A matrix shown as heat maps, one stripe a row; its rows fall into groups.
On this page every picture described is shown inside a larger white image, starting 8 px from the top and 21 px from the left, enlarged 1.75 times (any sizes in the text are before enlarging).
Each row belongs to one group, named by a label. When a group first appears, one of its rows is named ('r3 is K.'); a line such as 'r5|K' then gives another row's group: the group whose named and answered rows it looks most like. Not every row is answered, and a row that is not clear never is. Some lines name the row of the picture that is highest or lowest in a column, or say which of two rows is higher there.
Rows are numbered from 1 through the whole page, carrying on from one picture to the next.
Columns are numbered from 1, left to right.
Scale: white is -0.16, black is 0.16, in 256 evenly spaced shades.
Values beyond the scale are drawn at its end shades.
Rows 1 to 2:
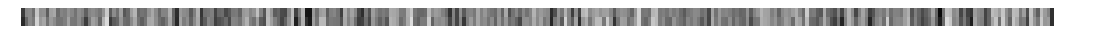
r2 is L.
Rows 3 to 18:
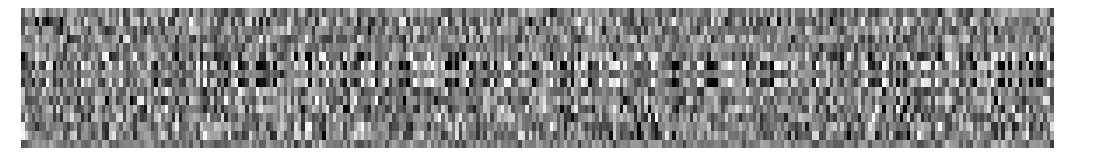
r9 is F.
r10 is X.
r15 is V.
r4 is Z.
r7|L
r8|L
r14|F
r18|L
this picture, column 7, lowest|12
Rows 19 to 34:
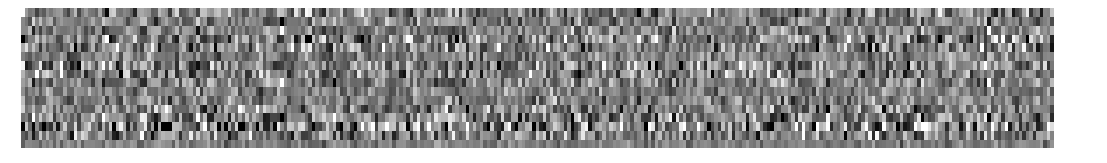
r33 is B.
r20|X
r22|L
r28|F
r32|F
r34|V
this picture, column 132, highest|26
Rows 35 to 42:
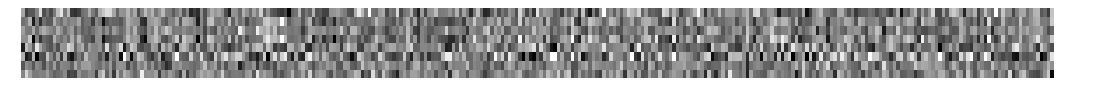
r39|L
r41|F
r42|B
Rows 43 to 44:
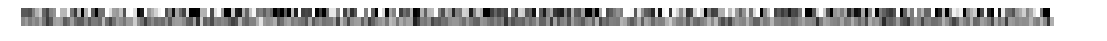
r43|V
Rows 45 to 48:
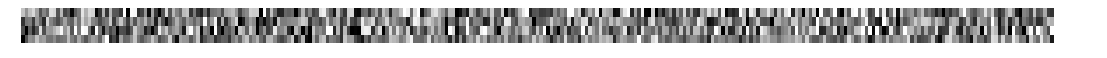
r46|F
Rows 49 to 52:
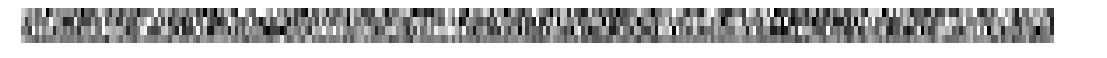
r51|X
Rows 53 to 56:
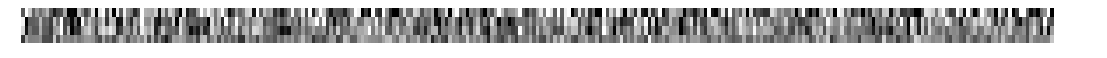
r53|B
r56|F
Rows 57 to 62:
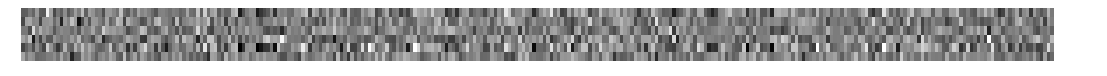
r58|V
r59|X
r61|F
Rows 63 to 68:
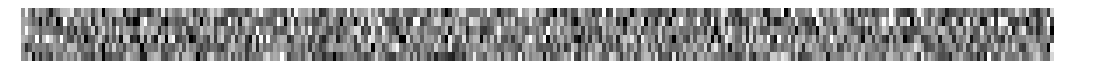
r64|F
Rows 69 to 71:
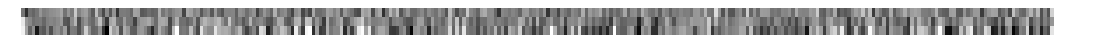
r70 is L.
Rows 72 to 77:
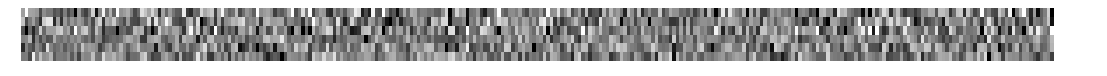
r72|B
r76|F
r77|X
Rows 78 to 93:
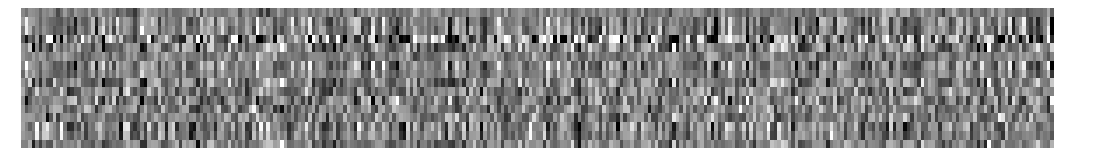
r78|F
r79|B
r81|F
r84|B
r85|B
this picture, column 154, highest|88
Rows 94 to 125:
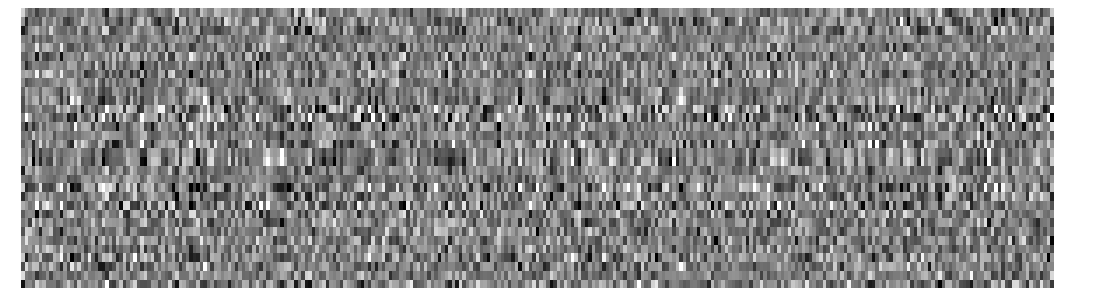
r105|V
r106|B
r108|X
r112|L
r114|V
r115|L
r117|Z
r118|X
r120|B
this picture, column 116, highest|114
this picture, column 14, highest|106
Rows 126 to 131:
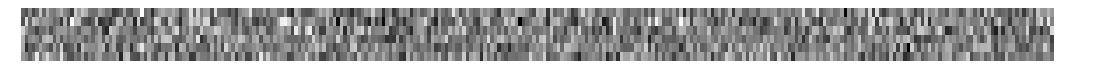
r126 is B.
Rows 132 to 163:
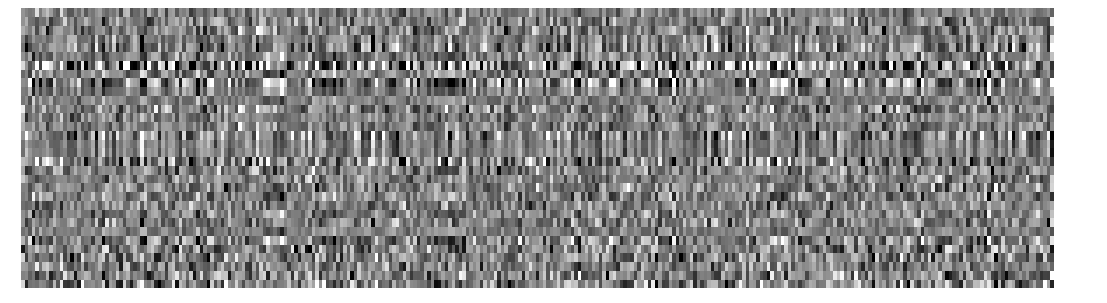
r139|X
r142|X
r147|B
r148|B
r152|V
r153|X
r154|Z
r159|L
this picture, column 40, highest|163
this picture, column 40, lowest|138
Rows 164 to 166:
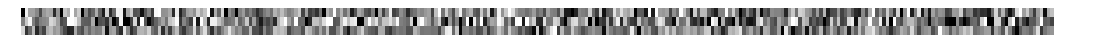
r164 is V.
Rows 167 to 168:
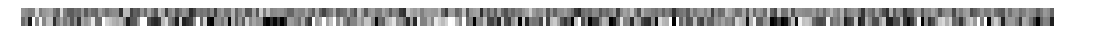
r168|X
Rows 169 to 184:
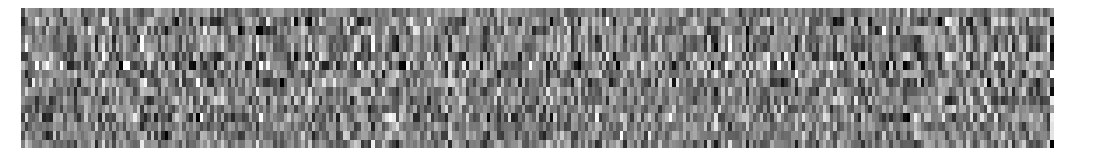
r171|F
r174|L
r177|X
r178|B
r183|F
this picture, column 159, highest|175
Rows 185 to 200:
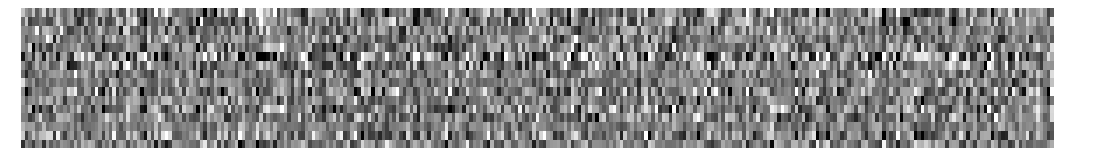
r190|F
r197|V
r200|F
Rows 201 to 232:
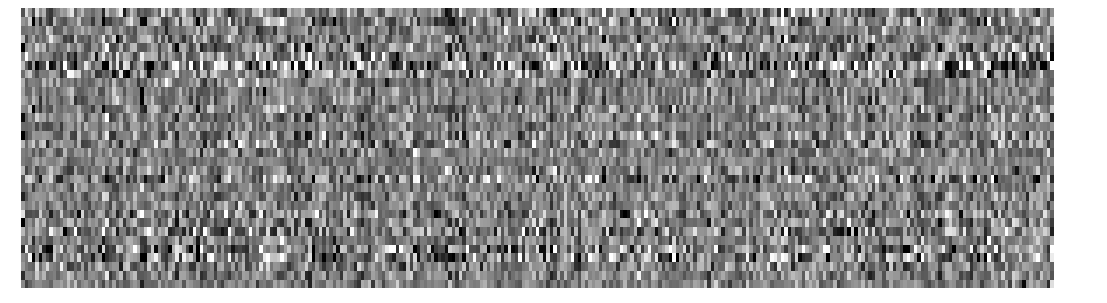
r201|L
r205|L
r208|Z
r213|L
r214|Z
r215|L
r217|F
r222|L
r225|L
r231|L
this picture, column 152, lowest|207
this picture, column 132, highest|230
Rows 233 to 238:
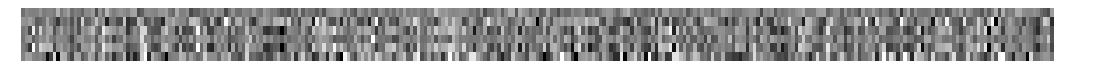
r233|V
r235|X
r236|B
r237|X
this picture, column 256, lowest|238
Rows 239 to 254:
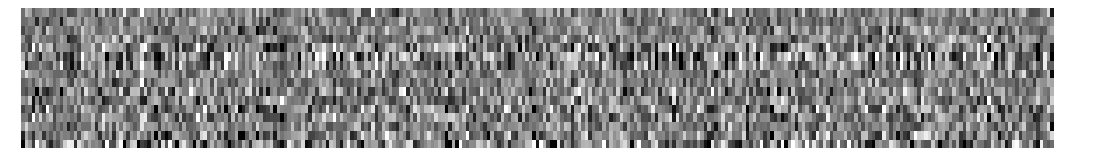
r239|B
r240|Z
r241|F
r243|X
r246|B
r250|F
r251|X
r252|B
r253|F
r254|L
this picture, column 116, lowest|250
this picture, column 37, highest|254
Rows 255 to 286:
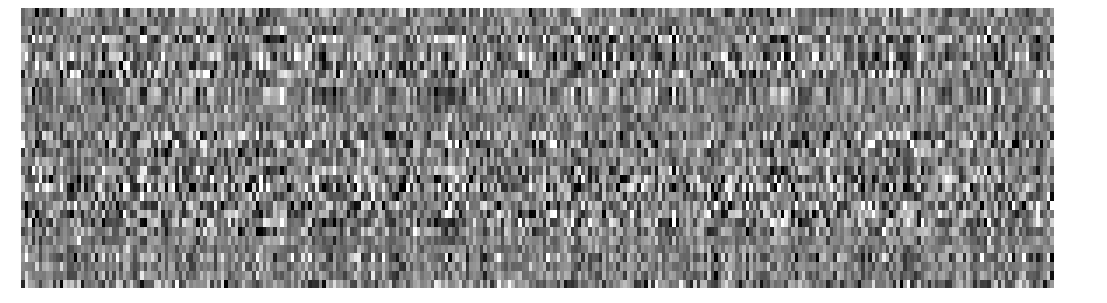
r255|Z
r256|F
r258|X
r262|V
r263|Z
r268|Z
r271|F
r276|B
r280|F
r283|B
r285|B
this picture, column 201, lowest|260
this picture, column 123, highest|283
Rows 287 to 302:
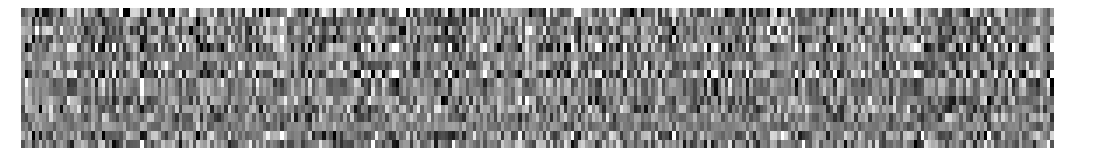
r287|Z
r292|Z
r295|B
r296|B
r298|V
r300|X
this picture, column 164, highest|293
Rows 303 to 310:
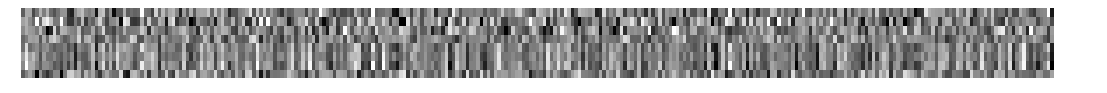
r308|B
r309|B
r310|Z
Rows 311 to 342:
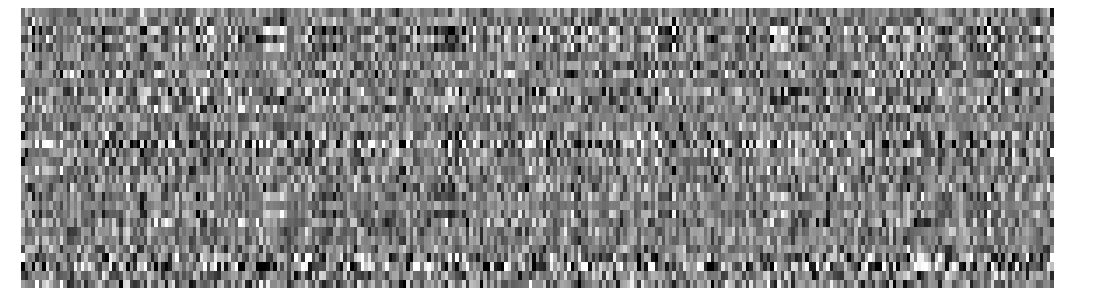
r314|F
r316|V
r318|V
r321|X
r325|L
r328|L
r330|B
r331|V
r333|V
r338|V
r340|F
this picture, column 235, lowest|331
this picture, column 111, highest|340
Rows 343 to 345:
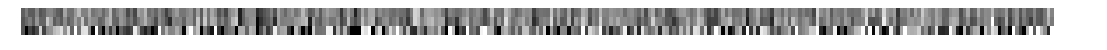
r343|F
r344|F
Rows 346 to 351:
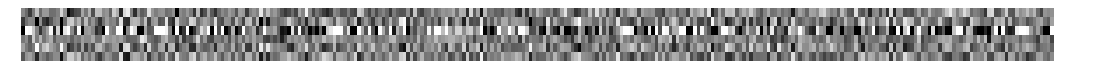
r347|Z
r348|V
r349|X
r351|Z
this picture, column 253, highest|350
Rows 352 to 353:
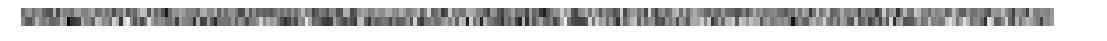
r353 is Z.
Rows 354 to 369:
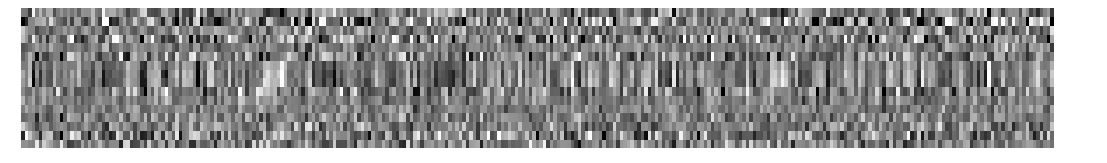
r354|X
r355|L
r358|L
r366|Z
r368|V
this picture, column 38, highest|368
